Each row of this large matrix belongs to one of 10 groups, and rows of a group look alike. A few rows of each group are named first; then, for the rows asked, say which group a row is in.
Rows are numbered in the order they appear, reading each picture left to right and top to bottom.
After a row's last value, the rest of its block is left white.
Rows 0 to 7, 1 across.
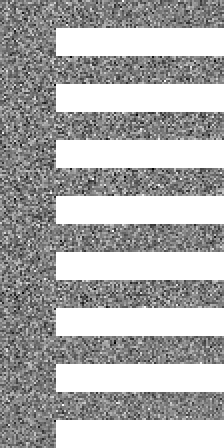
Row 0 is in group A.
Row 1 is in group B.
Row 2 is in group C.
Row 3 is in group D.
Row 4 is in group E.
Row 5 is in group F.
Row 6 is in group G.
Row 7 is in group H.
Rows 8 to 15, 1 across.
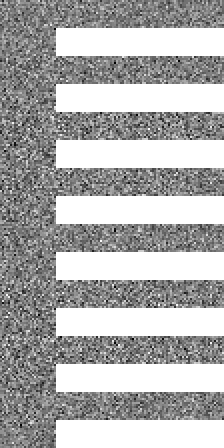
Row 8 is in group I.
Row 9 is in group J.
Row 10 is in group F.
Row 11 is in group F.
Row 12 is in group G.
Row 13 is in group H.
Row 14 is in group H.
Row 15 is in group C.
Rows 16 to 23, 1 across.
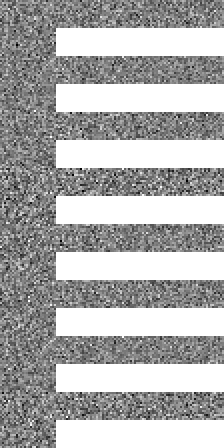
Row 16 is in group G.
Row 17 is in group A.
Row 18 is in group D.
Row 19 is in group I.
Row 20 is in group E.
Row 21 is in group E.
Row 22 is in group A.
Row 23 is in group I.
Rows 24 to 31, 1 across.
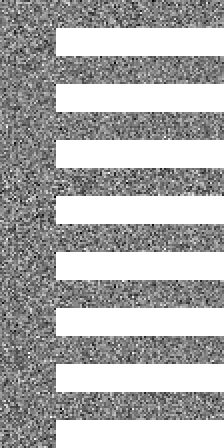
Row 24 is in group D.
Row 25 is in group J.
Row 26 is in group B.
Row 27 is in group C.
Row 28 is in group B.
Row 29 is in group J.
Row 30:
E
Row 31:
E
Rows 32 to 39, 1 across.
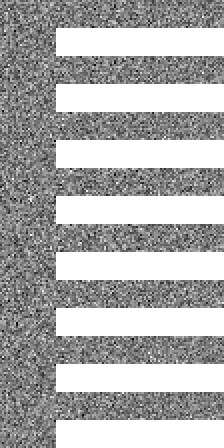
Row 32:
G
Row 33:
G
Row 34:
B
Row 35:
C
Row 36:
D
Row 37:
I
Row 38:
H
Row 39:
I
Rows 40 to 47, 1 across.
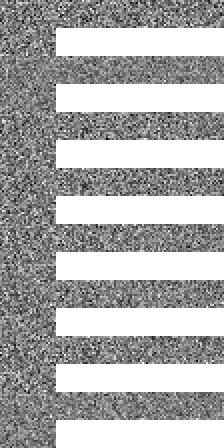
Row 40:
F
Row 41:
B
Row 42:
F
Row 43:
F
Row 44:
A
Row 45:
E
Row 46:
E
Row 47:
D
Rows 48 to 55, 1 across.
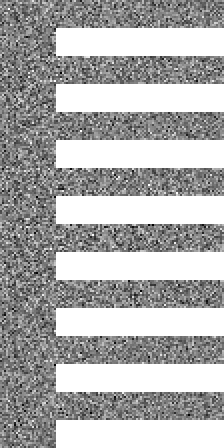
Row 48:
G
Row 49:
E
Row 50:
J
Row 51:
H
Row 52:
D
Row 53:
J
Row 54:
I
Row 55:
A
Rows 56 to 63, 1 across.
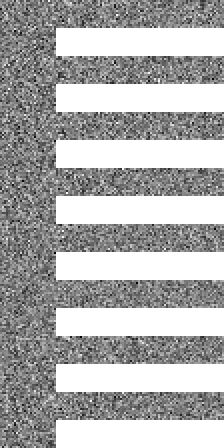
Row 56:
C
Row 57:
H
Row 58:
H
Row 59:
A
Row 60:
B
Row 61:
F
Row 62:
D
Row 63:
A
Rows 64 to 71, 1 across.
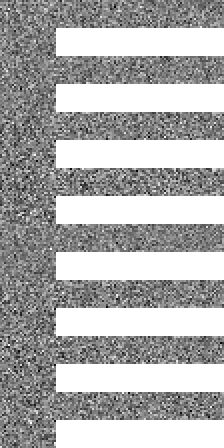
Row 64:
G
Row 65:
C
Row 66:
F
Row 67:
F
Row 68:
D
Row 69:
C
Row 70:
H
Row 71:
J
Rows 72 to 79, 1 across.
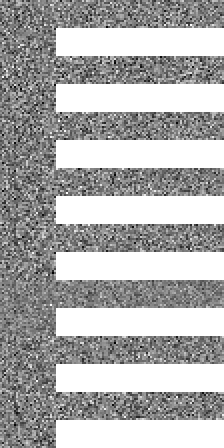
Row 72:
F
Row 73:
C
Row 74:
F
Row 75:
J
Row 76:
I
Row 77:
D
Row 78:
J
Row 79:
D
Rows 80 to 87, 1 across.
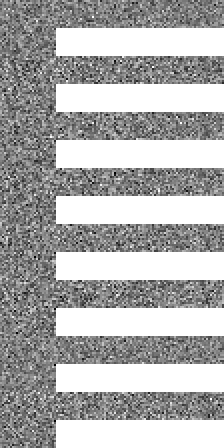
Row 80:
J
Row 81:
A
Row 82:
D
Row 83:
G
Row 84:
B
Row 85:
C
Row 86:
I
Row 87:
H
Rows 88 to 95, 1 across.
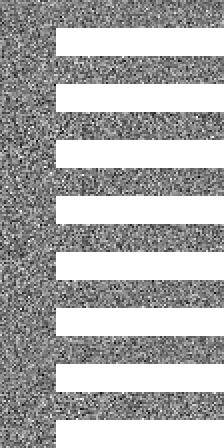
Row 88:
E
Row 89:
I
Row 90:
E
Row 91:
A
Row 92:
E
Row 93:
B
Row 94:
C
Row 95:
I
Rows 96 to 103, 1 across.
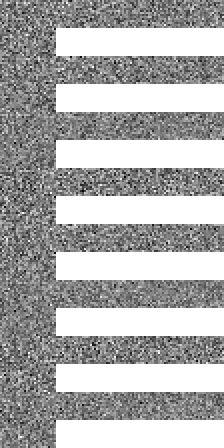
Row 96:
B
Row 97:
D
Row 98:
C
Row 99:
F
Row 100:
B
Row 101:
G
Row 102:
E
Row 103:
E
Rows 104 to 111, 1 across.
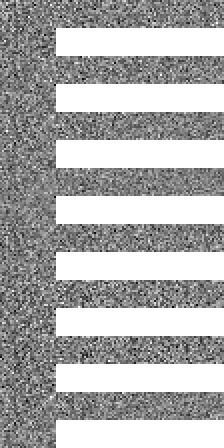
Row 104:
B
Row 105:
I
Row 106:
A
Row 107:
I
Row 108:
G
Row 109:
F
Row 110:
F
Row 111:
A
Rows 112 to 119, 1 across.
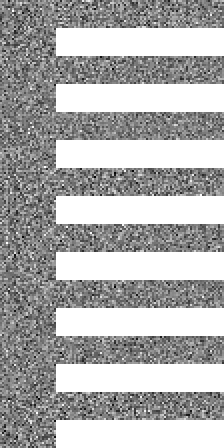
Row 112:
F
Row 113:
I
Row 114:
E
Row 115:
G
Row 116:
A
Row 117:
G
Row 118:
C
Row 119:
J
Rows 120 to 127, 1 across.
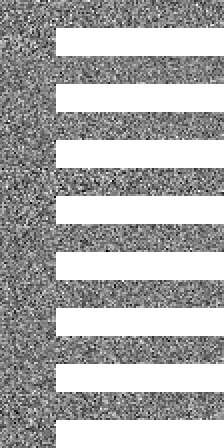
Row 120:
E
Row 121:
E
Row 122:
H
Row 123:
I
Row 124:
F
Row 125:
A
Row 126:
D
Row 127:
G
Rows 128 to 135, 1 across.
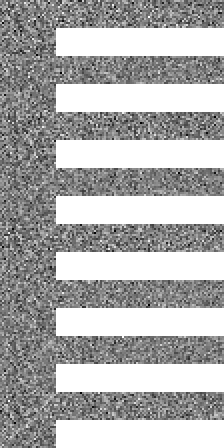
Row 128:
H
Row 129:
E
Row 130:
J
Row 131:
J
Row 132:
G
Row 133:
H
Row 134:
A
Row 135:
G
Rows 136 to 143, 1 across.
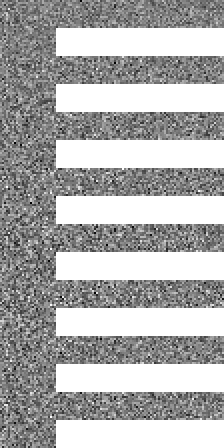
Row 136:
G
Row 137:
J
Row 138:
C
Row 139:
I
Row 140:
G
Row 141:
E
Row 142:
A
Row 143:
G
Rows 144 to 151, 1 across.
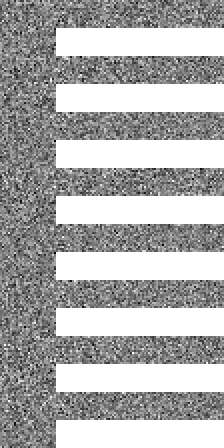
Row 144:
C
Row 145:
D
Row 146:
B
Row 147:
C
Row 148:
H
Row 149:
B
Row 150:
E
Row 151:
A
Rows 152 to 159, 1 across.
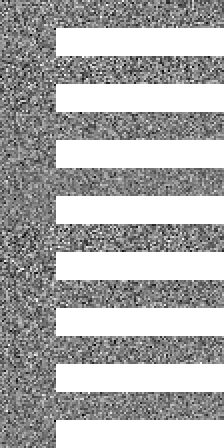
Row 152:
I
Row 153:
F
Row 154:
D
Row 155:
G
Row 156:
F
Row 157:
J
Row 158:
G
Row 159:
I
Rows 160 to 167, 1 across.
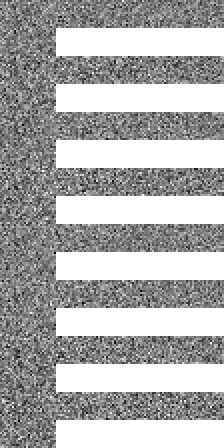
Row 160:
A
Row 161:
J
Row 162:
F
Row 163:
I
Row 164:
I
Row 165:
I
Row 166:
H
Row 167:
F
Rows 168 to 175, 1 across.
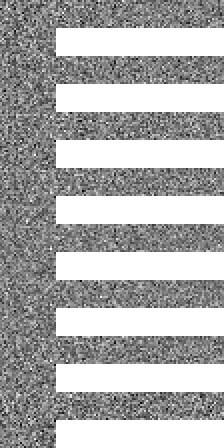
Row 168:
A
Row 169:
J
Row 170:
B
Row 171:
I
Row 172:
D
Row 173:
G
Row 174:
I
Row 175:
C
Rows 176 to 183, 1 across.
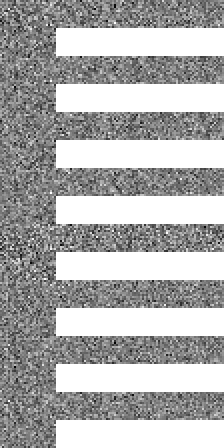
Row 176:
G
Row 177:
D
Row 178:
C
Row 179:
D
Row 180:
E
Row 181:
B
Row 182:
G
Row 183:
G
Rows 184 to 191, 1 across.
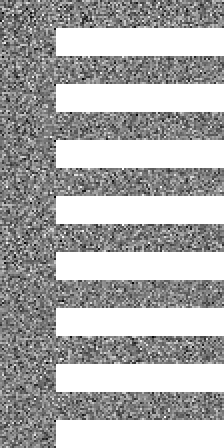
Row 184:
F
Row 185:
I
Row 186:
F
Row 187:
I
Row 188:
A
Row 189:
H
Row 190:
D
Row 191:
B
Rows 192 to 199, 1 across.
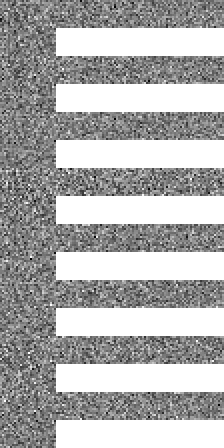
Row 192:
G
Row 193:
H
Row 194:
I
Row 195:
B
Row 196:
I
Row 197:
D
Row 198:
E
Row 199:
H
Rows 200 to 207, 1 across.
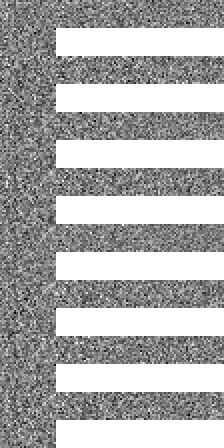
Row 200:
B
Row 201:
H
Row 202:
G
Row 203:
A
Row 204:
A
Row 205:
A
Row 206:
I
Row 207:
A
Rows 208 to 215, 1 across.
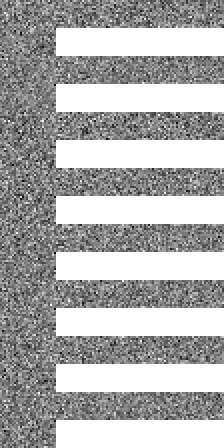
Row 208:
C
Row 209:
I
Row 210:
F
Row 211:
B
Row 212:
H
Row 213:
I
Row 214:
J
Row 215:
E
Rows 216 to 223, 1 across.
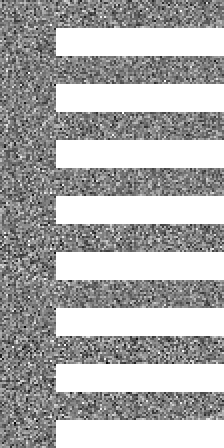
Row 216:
D
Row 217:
B
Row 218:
A
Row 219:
E
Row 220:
E
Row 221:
B
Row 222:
F
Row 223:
D
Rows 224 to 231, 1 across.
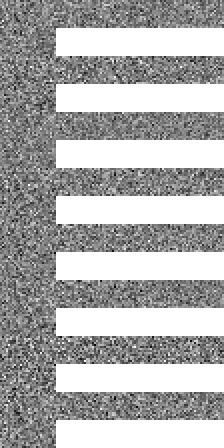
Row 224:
C
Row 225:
D
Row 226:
A
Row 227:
G
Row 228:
H
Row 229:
J
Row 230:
B
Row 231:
G
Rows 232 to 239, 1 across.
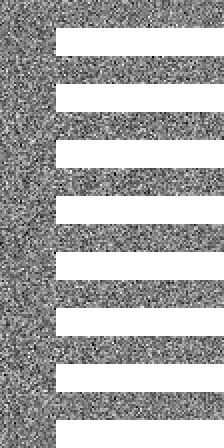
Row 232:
H
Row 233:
B
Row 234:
C
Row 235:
C
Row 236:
F
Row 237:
I
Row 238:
E
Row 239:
G
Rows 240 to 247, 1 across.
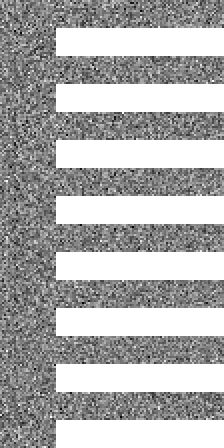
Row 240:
C
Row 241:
E
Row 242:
A
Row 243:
G
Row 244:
G
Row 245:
I
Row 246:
B
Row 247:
E
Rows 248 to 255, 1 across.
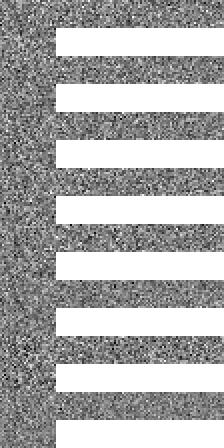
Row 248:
E
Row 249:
H
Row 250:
A
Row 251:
I
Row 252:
D
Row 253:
G
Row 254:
J
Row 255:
A
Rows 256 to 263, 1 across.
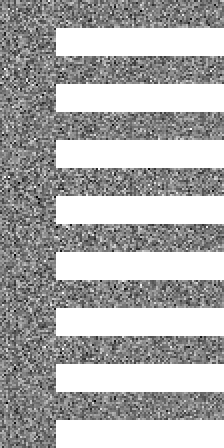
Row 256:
J
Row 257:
C
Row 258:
C
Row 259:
H
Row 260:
D
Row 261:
J
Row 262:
A
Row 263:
G
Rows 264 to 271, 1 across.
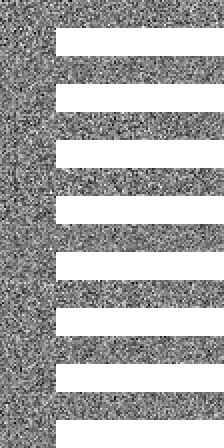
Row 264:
B
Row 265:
C
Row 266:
J
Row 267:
D
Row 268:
D
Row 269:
H
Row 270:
C
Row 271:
G
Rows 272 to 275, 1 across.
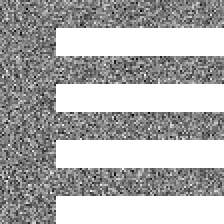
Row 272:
C
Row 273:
C
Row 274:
H
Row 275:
G
